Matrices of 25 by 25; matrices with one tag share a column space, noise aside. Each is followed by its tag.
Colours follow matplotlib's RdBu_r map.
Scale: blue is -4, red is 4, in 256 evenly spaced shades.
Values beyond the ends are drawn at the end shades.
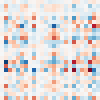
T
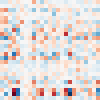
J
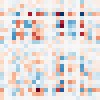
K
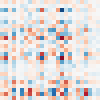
J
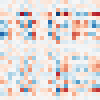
K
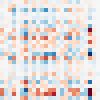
J
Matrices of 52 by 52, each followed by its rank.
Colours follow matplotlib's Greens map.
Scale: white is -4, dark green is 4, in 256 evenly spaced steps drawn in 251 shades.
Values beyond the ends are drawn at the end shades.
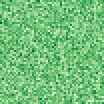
full rank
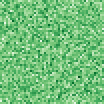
full rank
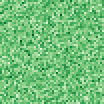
full rank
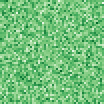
full rank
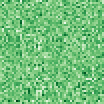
ten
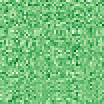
ten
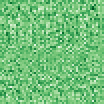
ten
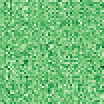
ten
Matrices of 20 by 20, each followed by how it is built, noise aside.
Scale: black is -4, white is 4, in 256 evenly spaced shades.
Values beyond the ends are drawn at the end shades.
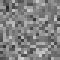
noise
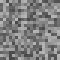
noise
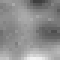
smooth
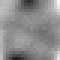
smooth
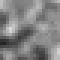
smooth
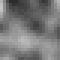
smooth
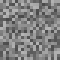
noise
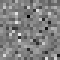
noise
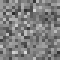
noise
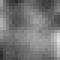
smooth
